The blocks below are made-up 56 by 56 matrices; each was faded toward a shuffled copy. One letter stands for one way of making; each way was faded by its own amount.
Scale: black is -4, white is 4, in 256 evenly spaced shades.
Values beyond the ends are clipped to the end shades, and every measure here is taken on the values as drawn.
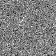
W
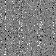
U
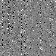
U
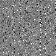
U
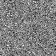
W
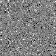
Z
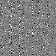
U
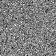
W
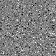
Z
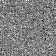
W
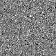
W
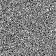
W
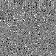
Z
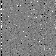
U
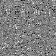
Z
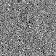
W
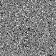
W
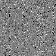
U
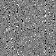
U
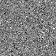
W
